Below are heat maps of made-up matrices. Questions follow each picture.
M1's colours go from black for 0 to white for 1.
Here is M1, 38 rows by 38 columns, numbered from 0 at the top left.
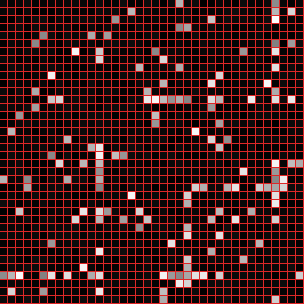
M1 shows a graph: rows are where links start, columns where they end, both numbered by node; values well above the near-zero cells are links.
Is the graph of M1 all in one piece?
yes
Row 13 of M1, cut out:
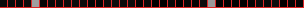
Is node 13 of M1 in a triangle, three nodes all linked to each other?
no
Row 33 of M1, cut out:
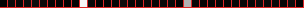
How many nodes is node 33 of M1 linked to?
2
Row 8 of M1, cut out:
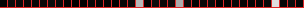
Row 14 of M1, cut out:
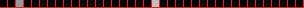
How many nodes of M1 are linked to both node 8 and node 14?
0
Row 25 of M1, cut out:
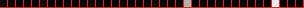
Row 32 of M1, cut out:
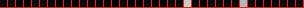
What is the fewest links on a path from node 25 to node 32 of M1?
2
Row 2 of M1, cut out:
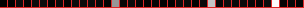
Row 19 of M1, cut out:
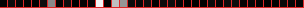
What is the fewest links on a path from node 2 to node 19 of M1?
2
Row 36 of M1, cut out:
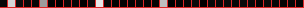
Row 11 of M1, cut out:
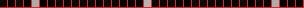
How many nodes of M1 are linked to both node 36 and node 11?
0
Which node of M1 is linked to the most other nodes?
node 34
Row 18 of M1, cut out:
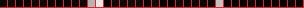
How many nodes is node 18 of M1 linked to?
3
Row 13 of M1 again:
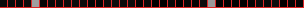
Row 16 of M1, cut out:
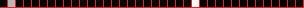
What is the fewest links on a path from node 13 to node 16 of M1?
5
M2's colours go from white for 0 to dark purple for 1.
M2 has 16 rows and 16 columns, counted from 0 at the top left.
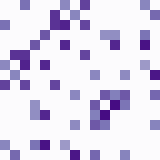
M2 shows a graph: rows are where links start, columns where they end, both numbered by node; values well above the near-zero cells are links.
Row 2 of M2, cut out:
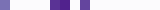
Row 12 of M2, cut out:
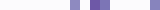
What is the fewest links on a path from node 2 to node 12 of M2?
4
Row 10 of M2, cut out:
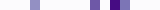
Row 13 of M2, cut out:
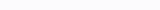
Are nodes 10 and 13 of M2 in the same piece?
no
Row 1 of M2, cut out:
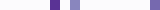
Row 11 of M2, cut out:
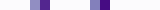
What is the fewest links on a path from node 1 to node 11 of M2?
3
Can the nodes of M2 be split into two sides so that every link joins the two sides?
no
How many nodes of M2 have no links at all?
1
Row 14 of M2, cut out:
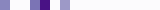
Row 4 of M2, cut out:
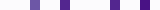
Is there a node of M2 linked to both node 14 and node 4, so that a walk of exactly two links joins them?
yes
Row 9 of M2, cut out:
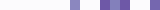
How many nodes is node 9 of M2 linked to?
5
